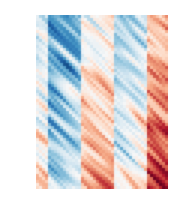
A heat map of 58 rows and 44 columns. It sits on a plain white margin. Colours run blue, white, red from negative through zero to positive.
The ninth with the highest average is the bottom right. There is an overall slope up to the bottom right. Stripes running up and down repeat 2 times from left to right. The ninth with the lowest average is the top left. The values follow a bell shape.
